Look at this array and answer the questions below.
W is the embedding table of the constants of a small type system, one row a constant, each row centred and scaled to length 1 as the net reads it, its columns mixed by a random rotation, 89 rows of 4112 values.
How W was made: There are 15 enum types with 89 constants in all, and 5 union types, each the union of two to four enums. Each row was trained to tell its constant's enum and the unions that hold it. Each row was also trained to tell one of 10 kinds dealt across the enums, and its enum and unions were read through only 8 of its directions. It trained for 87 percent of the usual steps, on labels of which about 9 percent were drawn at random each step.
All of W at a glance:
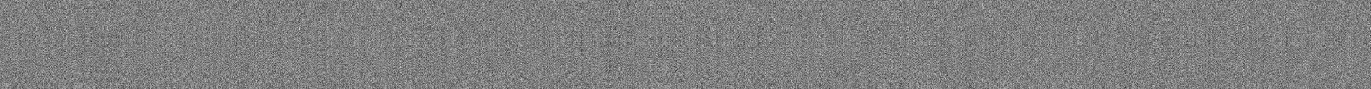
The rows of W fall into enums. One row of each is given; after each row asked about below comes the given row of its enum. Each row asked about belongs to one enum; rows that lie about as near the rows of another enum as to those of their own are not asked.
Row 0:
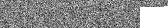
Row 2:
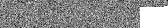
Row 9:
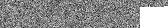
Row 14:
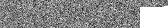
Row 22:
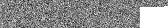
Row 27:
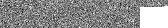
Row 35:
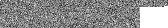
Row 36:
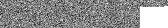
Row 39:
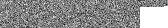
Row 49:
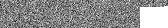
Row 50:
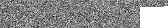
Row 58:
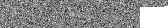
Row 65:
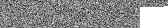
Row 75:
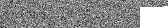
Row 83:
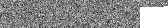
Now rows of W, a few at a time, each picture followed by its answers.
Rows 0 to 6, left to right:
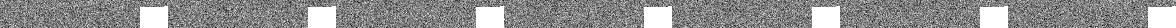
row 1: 2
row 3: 9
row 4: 65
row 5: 35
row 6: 49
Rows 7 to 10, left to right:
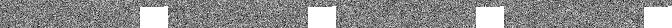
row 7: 50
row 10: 83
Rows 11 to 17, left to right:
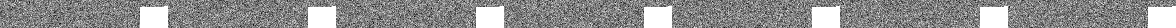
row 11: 14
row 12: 83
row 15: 2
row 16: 65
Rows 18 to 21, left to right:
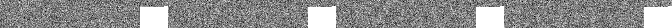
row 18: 22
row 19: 22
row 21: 58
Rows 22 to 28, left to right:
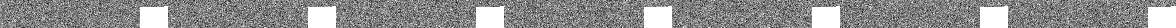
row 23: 65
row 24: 22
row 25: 58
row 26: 65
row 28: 75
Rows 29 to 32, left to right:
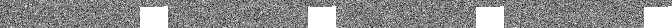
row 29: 75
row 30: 50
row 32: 2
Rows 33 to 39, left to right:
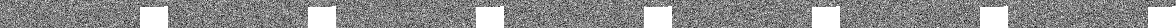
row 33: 49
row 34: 14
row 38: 49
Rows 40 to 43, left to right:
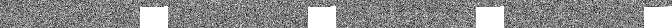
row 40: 50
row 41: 27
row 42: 35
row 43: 49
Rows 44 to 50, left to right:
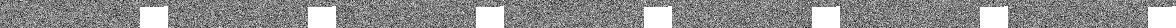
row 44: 35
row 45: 36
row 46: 14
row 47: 9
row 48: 39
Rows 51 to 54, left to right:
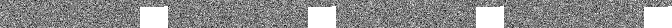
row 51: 36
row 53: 0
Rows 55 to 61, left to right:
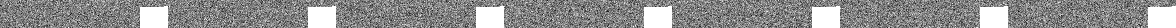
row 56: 22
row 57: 27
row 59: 39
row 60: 35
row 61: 14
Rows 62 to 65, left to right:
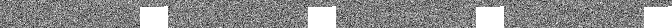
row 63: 36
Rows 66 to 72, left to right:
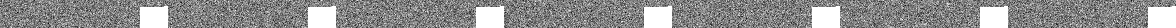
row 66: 27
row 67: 14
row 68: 2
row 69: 75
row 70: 65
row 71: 36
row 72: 27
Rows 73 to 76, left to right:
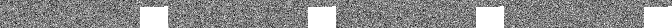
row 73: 9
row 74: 58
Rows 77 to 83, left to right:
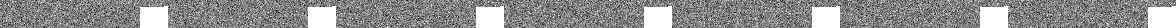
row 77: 49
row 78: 36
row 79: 36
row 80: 65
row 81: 22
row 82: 50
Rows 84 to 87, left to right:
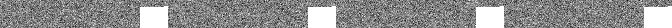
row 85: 35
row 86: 83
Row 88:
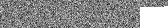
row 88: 2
